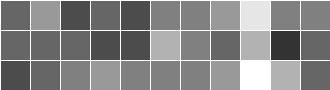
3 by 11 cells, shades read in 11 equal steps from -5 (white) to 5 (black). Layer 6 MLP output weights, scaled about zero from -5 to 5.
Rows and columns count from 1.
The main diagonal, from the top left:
1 1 0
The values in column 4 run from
-1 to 2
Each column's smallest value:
1 -1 0 -1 0 -2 0 -1 -5 -2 0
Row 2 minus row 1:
0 2 -1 1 0 -2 0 2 2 3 1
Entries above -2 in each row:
10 9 9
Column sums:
4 1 3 2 4 -2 0 -1 -11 1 2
